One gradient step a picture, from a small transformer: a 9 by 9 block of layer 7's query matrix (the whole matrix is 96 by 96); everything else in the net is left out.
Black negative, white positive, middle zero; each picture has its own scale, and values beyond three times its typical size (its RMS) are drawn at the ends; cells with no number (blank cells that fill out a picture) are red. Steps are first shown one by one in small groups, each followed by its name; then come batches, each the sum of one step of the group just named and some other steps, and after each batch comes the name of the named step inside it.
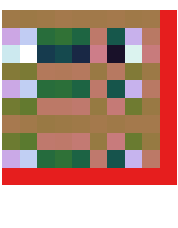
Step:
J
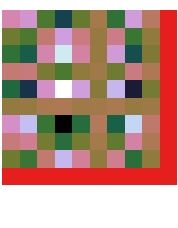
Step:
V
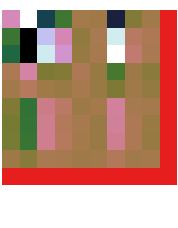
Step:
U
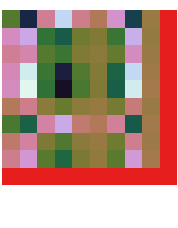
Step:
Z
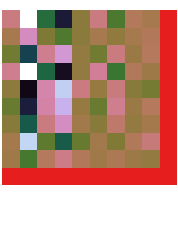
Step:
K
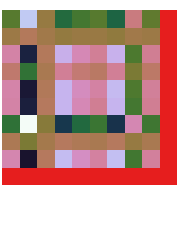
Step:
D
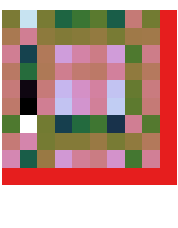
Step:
D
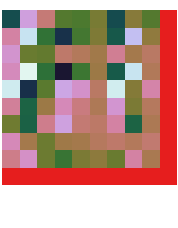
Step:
Z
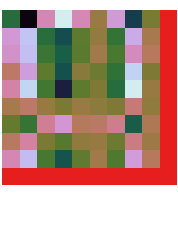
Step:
Z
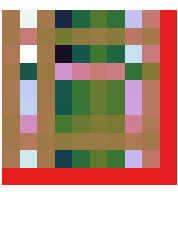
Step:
Z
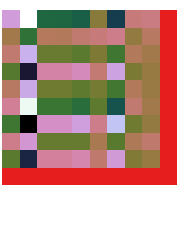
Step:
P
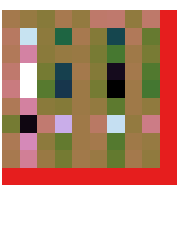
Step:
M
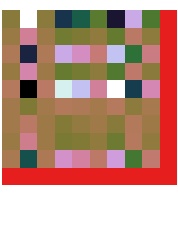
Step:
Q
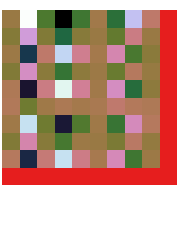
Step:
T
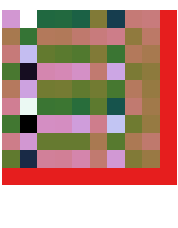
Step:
P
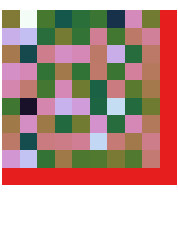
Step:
T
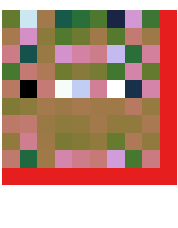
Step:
Q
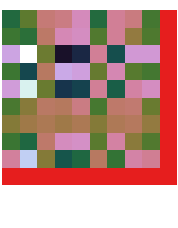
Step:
M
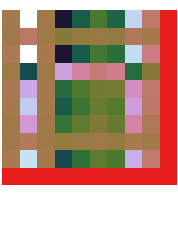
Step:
Q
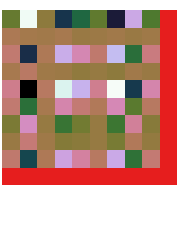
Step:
Q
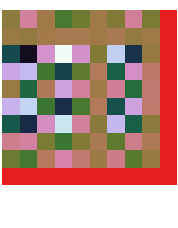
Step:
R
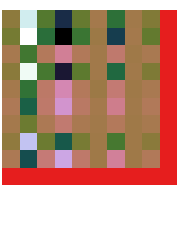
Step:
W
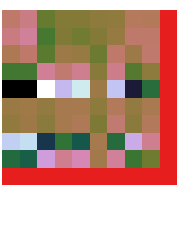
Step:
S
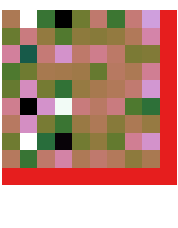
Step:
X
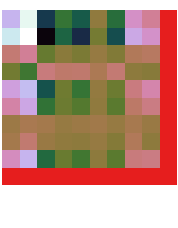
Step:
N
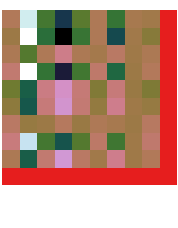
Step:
W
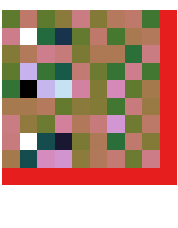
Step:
R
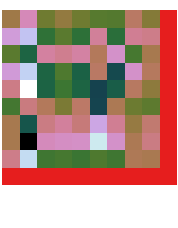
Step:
R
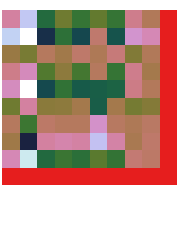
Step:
N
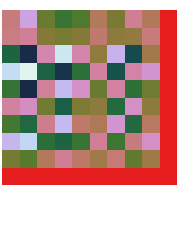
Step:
R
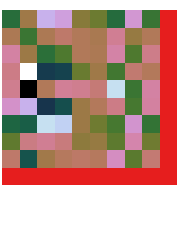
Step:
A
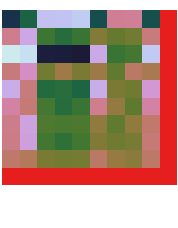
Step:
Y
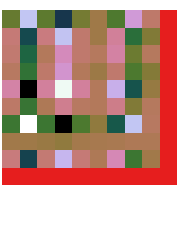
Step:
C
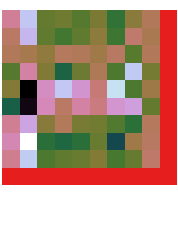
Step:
A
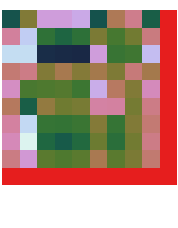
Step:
Y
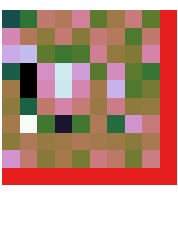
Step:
C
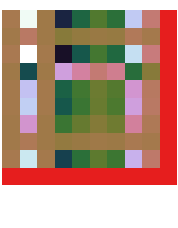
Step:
C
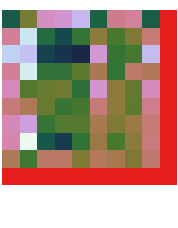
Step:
Y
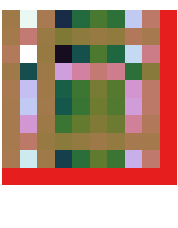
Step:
Y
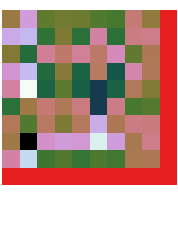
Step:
C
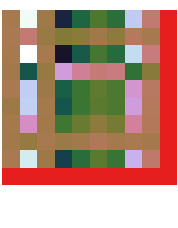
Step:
C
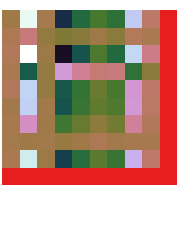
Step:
Y
